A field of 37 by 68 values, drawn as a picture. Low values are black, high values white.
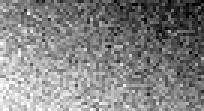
The field climbs toward the bottom left. The bottom left is the ninth with the highest average. The top right is the ninth with the lowest average. The values follow a bell shape. The halves do not mirror each other. The grain is fine, like static.
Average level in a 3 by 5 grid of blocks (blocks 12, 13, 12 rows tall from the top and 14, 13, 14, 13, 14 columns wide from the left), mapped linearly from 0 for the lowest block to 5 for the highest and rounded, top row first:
32110 | 43321 | 54432
